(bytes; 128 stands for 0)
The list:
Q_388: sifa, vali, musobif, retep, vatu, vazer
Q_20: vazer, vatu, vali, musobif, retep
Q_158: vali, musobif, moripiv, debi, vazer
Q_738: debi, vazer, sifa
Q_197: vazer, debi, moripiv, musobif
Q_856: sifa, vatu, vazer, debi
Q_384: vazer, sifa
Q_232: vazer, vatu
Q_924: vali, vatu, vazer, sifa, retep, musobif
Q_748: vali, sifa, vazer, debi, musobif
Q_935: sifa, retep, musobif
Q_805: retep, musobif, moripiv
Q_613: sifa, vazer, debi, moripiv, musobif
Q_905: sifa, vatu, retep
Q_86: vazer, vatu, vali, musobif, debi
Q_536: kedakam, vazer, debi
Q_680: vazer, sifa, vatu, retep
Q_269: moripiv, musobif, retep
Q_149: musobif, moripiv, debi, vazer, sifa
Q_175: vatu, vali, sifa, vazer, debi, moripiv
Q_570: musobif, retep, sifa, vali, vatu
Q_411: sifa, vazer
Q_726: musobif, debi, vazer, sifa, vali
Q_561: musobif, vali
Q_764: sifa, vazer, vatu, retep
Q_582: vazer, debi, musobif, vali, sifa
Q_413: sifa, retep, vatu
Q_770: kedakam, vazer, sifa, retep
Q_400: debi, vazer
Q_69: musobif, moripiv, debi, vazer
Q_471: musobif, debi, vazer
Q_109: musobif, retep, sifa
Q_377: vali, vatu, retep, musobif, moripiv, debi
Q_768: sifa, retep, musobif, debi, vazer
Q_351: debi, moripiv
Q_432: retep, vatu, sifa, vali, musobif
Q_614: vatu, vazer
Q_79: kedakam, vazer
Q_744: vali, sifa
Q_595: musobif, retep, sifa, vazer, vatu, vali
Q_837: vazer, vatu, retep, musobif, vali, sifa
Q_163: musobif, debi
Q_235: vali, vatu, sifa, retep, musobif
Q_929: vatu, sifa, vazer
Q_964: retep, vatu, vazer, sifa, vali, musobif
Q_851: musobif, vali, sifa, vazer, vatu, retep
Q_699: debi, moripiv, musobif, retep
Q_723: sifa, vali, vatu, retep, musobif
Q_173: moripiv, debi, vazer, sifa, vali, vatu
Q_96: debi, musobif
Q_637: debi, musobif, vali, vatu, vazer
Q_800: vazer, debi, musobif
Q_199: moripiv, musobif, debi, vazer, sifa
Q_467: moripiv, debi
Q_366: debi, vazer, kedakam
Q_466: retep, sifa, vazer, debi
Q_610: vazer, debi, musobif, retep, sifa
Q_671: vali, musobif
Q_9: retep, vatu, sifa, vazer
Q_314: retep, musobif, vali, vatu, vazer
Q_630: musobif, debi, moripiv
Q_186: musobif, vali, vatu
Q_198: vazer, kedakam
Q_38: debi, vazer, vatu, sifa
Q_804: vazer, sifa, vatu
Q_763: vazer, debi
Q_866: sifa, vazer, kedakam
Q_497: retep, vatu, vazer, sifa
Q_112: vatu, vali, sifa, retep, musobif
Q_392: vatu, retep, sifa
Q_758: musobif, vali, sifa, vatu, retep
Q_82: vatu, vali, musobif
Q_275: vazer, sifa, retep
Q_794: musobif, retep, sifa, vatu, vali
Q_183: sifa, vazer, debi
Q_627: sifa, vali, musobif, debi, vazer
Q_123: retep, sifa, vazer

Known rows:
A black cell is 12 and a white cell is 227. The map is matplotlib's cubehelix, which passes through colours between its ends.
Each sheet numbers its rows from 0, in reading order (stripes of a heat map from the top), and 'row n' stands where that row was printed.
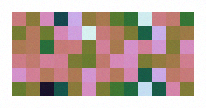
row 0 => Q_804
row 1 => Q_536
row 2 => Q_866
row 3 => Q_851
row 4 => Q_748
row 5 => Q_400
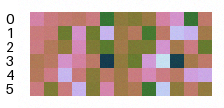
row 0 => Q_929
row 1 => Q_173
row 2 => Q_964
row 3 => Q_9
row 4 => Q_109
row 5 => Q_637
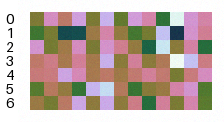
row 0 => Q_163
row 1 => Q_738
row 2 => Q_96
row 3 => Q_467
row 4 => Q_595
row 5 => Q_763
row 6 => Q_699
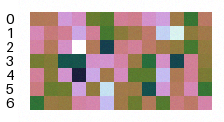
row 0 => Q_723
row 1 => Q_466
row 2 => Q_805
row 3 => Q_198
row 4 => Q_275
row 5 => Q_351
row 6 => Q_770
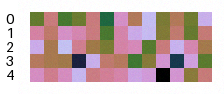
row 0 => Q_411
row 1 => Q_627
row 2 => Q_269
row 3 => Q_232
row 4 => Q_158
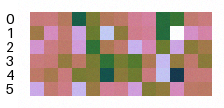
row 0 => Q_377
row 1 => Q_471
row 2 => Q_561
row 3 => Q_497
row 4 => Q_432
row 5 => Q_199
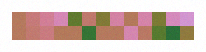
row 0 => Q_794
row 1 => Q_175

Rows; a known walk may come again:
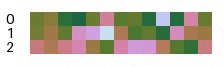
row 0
Q_38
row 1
Q_79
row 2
Q_388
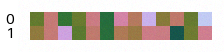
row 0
Q_411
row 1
Q_392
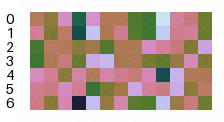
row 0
Q_680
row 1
Q_384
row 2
Q_764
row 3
Q_800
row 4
Q_748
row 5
Q_186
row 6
Q_275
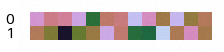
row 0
Q_561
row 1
Q_366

